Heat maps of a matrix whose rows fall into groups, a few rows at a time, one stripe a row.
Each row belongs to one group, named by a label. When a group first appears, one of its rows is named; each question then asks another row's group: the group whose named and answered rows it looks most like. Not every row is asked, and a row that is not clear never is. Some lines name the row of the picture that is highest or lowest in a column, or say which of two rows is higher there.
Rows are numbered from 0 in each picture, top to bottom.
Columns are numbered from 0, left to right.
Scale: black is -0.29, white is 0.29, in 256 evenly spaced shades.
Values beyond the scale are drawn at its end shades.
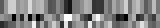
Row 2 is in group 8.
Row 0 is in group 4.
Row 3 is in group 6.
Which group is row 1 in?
4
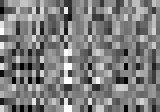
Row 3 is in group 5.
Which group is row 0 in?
4
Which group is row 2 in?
4
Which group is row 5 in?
6
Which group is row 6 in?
5
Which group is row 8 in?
6
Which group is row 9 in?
8
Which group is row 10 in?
6
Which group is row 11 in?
8
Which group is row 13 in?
5
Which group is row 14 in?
6
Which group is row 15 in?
8
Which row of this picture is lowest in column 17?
2
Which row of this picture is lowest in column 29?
11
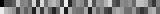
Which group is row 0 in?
6
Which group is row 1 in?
5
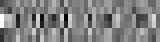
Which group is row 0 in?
6
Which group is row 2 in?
5
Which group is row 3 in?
5
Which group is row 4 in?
6
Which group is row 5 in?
6
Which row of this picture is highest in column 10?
5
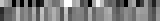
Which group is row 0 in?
8
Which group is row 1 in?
6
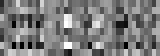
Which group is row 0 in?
6
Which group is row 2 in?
8
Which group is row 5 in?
6
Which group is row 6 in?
8
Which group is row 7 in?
4
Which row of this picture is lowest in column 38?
6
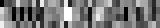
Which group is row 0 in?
6
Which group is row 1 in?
8
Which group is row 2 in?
8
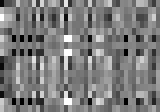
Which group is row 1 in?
5
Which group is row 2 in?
5
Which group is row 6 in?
5
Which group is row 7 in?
8
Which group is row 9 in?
6
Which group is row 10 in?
6
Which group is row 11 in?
6
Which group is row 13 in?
6
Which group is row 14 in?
8
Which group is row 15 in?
5
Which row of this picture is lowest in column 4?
2
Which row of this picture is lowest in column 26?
2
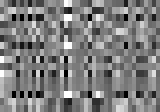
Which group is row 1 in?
4
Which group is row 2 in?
8
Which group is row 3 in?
6
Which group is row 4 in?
4
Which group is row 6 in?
8
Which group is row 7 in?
6
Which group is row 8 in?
5
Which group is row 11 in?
5
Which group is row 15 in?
4
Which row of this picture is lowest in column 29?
13
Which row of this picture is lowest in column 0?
5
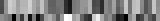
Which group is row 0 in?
4
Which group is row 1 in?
4
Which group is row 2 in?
8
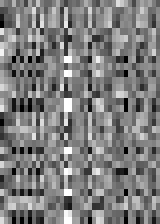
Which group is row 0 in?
4
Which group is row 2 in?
6
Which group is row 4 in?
5
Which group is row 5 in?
4
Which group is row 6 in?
5
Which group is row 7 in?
5
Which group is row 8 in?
8
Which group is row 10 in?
8
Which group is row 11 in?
5
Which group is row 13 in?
4
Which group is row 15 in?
8
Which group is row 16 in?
6
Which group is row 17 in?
6
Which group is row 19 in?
6
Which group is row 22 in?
6
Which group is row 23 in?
5
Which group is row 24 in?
8
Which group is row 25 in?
6
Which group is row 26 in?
6
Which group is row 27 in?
8
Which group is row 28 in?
4
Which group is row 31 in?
8
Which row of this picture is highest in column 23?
24
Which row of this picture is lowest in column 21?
24
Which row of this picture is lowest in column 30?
24
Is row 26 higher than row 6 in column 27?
Yes
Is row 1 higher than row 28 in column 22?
Yes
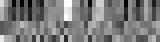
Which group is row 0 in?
8
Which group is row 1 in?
8
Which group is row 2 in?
8
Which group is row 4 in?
6
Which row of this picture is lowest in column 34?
0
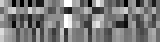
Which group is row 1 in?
4
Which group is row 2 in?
8
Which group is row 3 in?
8
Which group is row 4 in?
5
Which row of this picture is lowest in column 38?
0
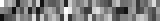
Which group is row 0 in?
5
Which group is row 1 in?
8
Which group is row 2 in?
6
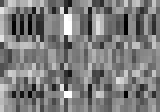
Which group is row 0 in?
4
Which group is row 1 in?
5
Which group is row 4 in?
8
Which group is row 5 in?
5
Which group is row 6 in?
4
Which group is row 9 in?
6
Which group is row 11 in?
4
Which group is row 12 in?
5
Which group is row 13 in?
8
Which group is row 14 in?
5
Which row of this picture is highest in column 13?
9
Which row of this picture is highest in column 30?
11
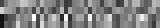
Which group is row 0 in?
4
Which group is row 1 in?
5
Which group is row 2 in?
6
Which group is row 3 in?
6
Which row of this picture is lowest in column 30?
0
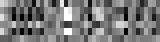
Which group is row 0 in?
5
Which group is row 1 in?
8
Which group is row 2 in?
8
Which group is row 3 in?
4
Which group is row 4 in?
8
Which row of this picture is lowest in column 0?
5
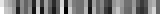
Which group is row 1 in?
5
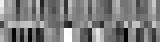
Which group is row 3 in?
4
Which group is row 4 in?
8
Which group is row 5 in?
8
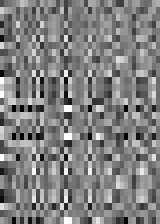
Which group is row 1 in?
5
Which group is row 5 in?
6
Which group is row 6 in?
5
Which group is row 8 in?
4
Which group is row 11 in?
5
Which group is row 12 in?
5
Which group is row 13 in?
5
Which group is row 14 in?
4
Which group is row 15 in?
8
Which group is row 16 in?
4
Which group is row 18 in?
5
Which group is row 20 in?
4
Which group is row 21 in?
6
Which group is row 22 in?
5
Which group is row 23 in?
6
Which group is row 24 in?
6
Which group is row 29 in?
5
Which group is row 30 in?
6
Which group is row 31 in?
8
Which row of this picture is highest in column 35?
24
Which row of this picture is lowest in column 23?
14
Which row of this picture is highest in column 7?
14
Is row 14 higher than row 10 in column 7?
Yes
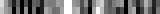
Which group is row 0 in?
8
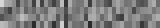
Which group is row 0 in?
5
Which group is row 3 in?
5
